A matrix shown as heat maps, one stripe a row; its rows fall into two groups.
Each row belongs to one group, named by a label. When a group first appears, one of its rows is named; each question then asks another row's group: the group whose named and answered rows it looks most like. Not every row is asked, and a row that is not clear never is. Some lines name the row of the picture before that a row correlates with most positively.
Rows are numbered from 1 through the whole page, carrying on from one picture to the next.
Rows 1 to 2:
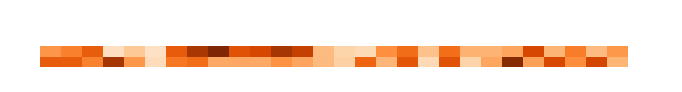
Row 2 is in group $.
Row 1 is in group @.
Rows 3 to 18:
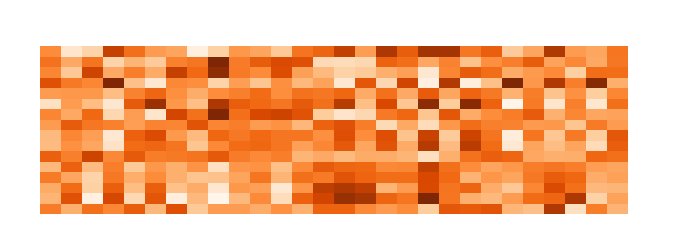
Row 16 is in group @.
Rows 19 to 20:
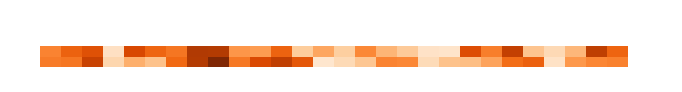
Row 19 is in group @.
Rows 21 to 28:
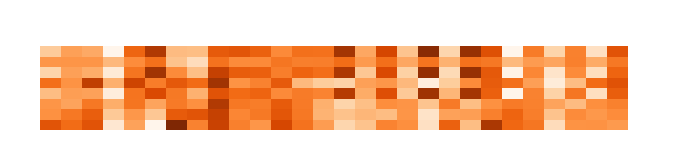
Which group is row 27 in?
@
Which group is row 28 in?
@
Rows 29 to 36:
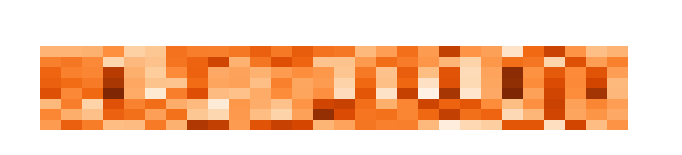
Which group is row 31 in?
$
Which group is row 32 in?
$
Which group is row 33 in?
$
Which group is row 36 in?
@
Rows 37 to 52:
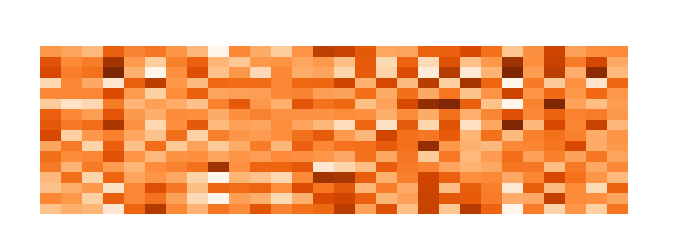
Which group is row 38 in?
$
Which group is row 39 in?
$
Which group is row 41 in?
$
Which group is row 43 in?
$
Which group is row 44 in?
$
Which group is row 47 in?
$
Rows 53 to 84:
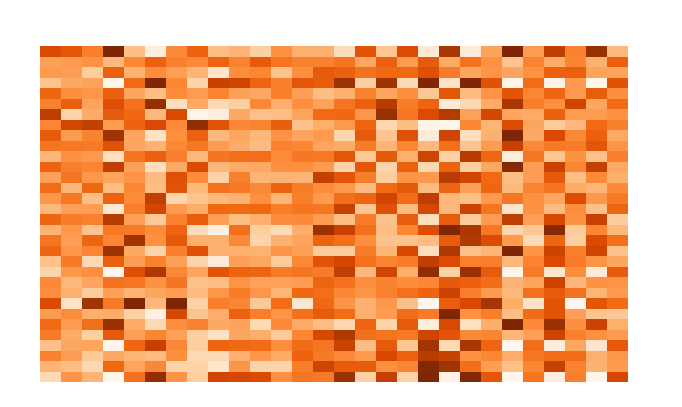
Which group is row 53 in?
$
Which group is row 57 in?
$
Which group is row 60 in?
@
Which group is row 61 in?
$
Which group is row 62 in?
$
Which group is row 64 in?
$
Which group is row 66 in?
@
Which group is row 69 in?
$
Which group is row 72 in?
$
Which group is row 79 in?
$
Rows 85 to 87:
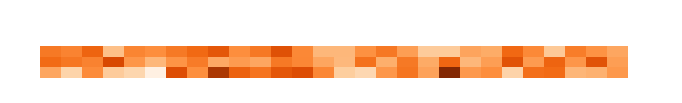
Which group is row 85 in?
@
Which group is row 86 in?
$
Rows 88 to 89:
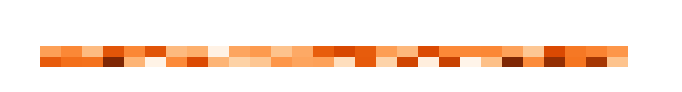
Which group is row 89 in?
$
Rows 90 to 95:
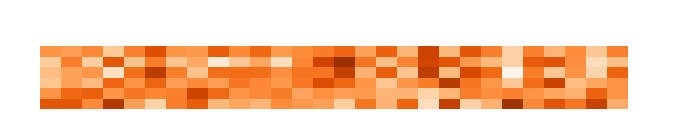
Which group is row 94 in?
@
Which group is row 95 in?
$
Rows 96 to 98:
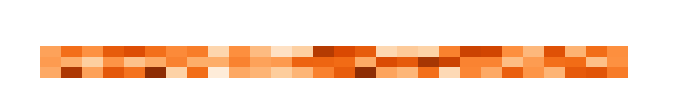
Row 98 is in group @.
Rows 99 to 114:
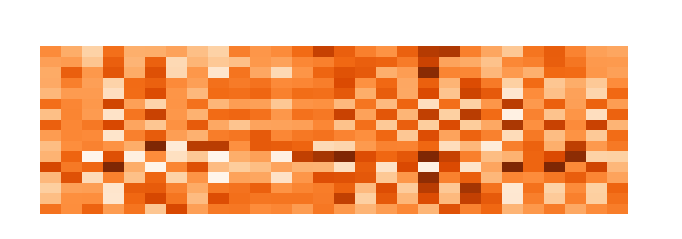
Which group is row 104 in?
$
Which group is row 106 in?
$
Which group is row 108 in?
@
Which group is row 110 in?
$
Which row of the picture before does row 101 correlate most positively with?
98
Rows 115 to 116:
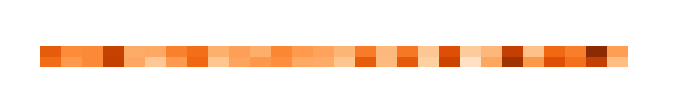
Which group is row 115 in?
$
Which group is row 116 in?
$
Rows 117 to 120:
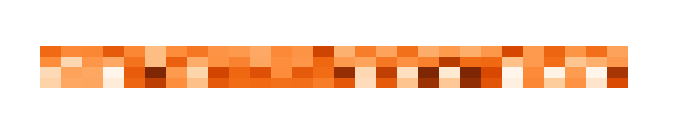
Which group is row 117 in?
$
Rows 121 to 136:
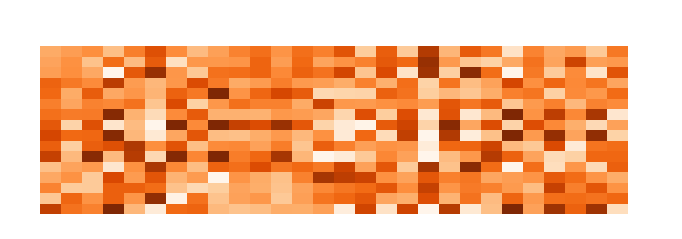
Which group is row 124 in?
$
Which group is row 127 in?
$
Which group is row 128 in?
@
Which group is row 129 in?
$
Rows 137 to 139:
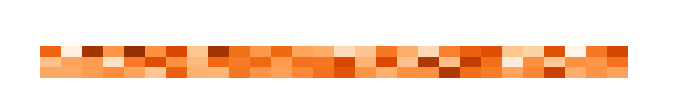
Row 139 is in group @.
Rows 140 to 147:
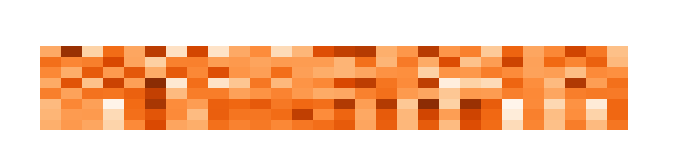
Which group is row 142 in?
@
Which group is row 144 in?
@
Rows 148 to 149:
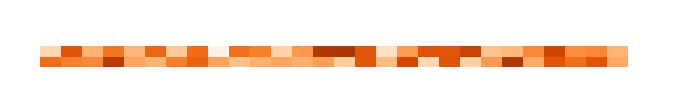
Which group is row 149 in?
$
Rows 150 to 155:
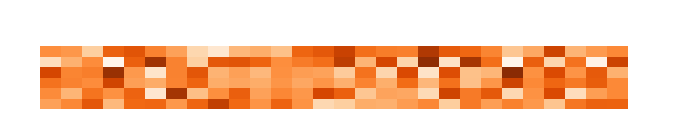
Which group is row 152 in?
$
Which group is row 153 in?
$
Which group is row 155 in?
@
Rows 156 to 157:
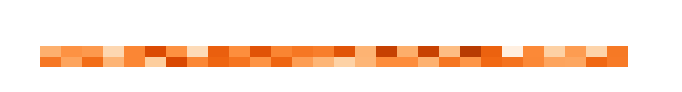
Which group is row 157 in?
@
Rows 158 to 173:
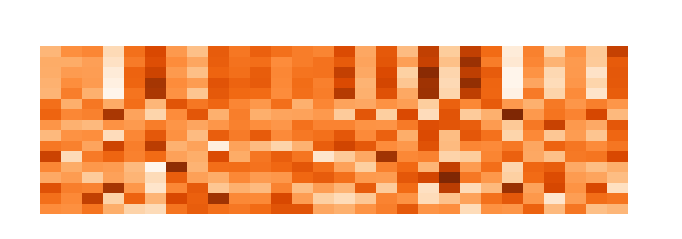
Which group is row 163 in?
@
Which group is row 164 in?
$
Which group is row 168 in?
@
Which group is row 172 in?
@
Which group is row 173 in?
@
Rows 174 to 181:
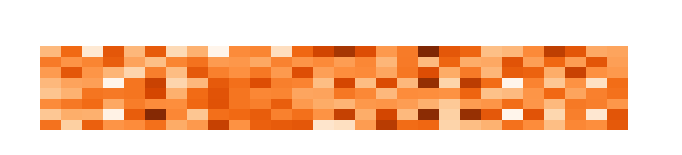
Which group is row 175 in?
$
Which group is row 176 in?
@
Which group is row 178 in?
@
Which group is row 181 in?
@
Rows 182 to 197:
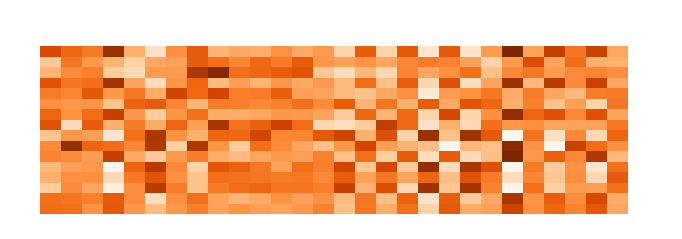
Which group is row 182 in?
$
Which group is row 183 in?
@
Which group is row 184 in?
@
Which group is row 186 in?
@
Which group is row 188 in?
$
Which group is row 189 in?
@
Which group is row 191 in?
@
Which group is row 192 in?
$
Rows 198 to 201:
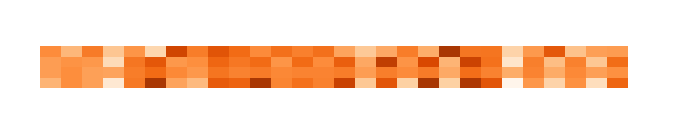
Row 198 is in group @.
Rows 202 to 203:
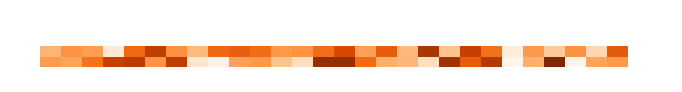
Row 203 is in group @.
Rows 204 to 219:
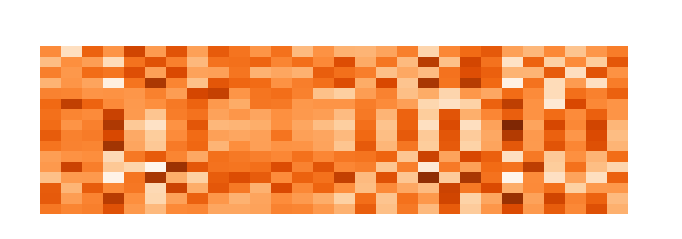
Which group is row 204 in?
@
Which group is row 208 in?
@
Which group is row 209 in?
@
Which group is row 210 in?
$
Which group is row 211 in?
$
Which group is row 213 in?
$
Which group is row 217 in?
@
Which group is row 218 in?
$
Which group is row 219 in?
$
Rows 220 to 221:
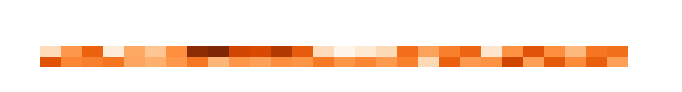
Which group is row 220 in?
@
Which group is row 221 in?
$
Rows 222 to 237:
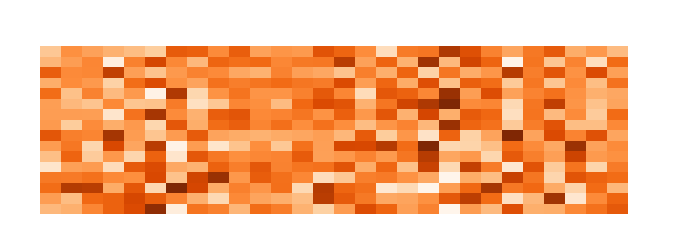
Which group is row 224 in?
$
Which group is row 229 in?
@
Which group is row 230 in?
$
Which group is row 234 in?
@
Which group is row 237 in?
@
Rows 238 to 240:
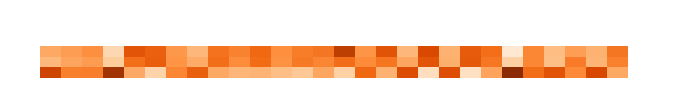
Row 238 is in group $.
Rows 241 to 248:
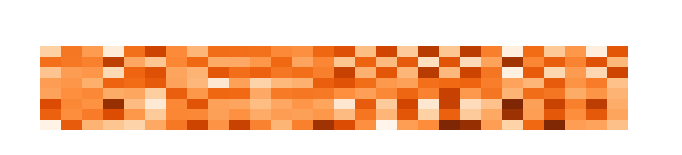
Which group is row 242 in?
$
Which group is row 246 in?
$
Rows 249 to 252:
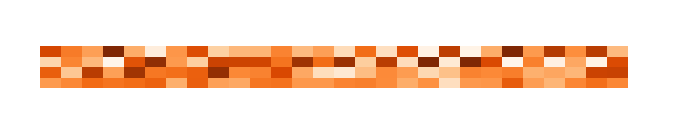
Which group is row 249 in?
$
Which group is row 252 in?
@
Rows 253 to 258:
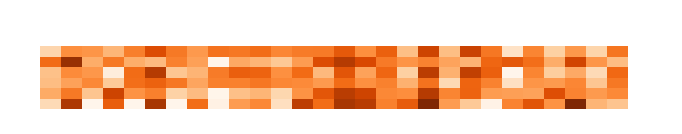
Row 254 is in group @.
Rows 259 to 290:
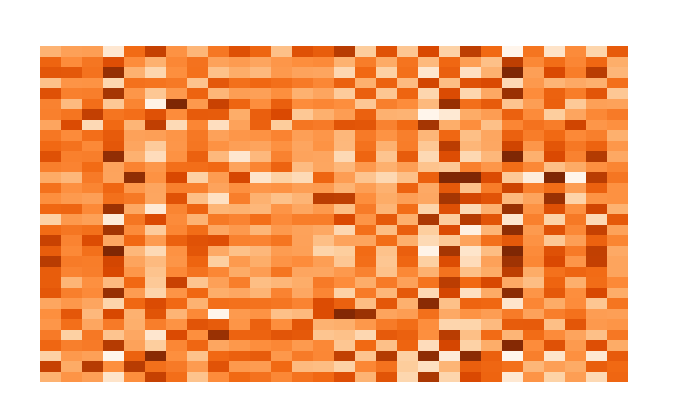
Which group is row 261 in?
$
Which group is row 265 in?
@
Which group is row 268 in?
$
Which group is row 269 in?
$
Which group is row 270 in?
@
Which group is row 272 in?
$
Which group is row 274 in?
$
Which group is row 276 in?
$
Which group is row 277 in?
@
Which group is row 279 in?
$
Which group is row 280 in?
$
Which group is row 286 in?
@
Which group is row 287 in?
$
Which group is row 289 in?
@
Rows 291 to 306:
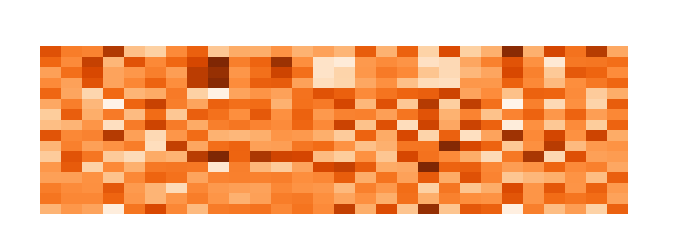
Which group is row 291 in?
$
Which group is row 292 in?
@
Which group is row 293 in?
@
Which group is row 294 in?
@
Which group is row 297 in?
@
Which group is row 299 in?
$
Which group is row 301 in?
@
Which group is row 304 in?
$
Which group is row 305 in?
$
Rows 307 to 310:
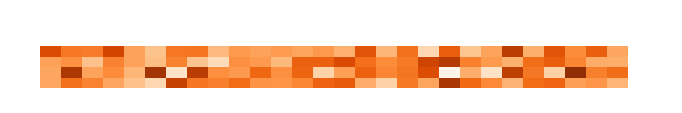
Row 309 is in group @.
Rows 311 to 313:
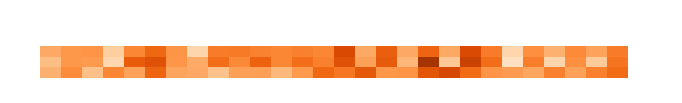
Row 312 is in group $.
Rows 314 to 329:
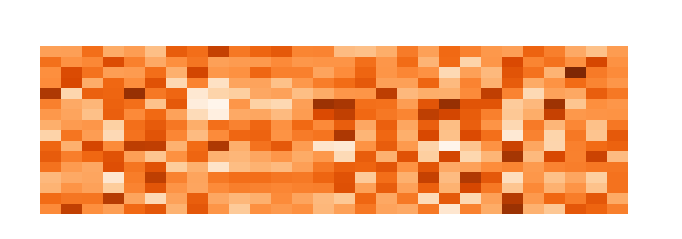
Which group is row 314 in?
@
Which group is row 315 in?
$
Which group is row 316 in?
@
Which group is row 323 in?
@
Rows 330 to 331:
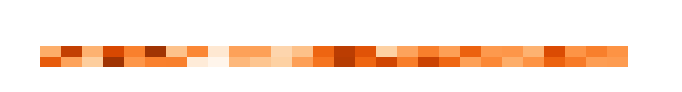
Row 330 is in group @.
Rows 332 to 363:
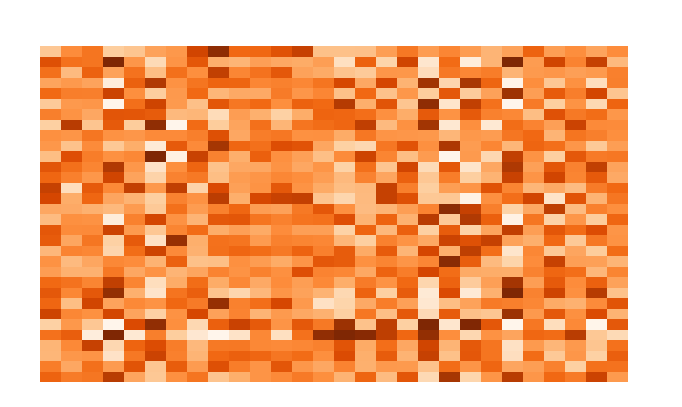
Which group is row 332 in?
@
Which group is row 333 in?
$
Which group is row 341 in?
@
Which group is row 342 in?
@
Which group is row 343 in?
$
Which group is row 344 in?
$
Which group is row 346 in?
@
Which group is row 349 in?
$
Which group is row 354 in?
$
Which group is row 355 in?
$
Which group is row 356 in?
@
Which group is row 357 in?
$
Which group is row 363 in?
$
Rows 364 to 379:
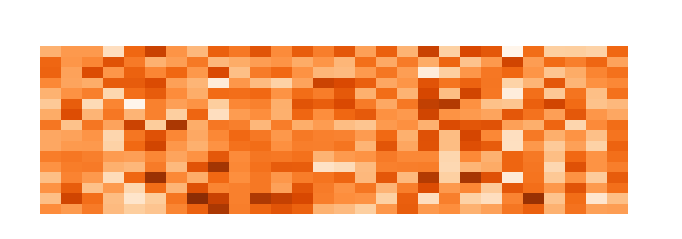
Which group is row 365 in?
$
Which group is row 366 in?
@
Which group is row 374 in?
@
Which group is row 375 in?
@
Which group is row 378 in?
@
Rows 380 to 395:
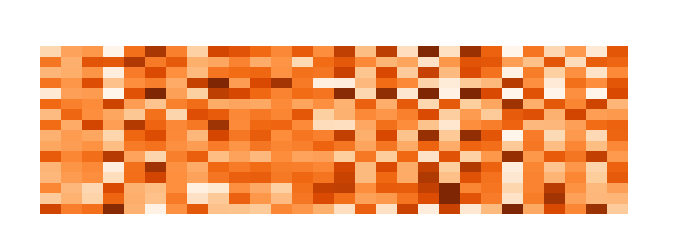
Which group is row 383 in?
@
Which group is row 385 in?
$
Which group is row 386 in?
@
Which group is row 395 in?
$
